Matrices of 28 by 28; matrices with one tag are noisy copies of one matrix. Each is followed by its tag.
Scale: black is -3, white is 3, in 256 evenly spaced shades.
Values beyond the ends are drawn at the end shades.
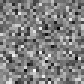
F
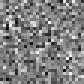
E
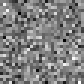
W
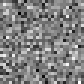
W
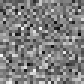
F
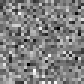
F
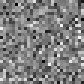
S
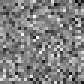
S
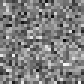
W
